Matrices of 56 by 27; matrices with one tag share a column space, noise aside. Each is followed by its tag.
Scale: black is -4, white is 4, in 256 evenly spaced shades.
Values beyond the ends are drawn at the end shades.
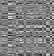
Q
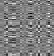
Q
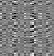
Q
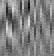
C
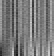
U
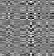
Q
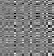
Q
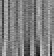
U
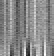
U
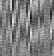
C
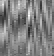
C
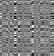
Q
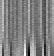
U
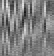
C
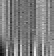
U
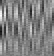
C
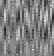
C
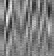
C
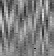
C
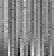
U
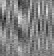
C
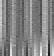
U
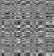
Q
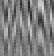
C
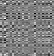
Q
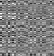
Q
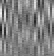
C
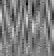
C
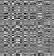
Q
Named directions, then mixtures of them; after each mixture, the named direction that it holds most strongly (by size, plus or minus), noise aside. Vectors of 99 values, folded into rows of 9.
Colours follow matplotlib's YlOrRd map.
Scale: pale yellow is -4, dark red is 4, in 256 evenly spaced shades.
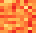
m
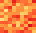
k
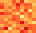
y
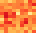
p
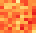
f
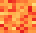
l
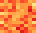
l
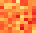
f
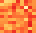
m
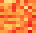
m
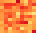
f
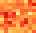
p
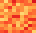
k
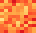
k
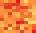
f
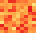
l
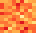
y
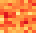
p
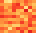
m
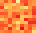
f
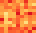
p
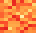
y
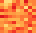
m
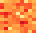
y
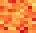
l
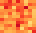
f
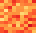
k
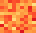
l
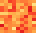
l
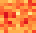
p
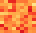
l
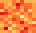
y
